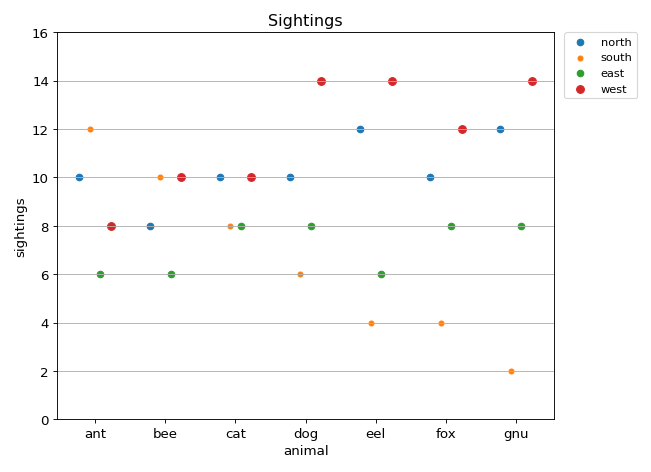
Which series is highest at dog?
west
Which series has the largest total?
west
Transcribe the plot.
Title: Sightings
x-axis: animal, ticks ant bee cat dog eel fox gnu
y-axis: sightings, ticks 0 2 4 6 8 10 12 14 16
Legend: north, south, east, west
Values:
north: 10 8 10 10 12 10 12
south: 12 10 8 6 4 4 2
east: 6 6 8 8 6 8 8
west: 8 10 10 14 14 12 14
